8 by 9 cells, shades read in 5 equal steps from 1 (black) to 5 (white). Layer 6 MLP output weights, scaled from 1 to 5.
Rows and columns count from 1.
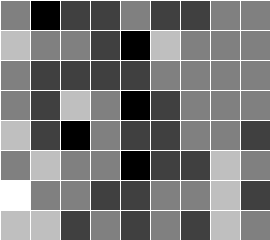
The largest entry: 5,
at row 7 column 1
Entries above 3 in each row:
0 2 0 1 1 2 2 3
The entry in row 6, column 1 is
3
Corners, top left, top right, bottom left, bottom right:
3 3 4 3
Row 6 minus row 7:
-2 1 0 1 -1 -1 -1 0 1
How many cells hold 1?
5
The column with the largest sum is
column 1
